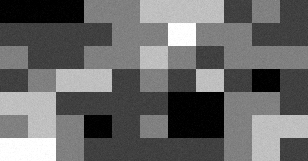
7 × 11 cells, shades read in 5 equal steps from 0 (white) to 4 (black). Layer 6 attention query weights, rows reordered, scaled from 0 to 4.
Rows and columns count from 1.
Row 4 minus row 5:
2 1 -2 -2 0 -1 -1 -3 1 2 0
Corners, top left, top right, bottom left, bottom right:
4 3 0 3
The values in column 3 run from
1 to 4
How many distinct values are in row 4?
4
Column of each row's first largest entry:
1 1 2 10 7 4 4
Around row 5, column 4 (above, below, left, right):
1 4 3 3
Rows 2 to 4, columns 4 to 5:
3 2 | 2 2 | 1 3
